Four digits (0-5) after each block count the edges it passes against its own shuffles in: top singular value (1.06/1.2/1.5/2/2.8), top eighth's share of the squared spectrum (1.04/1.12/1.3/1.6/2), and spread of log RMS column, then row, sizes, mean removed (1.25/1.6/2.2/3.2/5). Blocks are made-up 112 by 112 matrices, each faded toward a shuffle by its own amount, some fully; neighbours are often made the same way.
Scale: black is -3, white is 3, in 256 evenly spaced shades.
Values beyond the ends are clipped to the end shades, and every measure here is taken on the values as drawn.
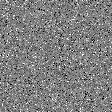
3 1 0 0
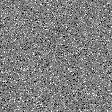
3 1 0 0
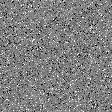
0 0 0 0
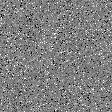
2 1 0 0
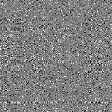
4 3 2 2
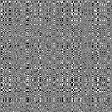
5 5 4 4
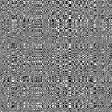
5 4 4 4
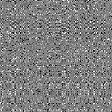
5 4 3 3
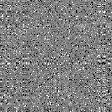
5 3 2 2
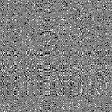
5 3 3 3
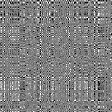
5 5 4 4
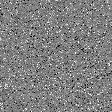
2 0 0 0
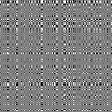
5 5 5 5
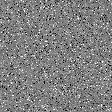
1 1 0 0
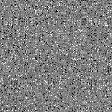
4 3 2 1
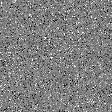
3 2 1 0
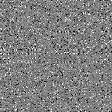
4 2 1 2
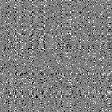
5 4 3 3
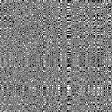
5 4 4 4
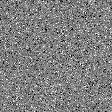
2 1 0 0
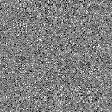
3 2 1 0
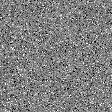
2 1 0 0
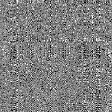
4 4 3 2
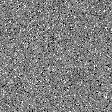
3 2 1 0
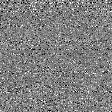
1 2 0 4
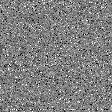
1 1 0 2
